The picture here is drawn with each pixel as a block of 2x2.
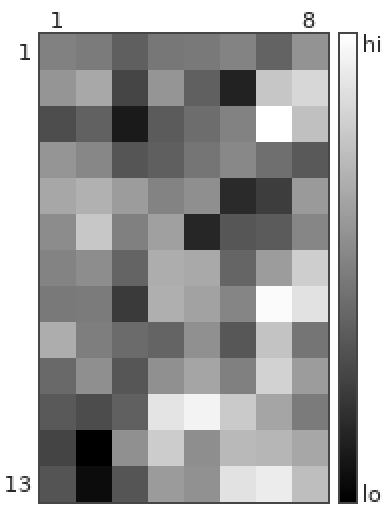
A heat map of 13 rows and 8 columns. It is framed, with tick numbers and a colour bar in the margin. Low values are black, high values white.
The ninth with the lowest average is the bottom left. Neither half mirrors the other. Overall the values sit about 50% of the way up the scale. No single row or column stands out from its neighbours. The top middle is the calmest part.
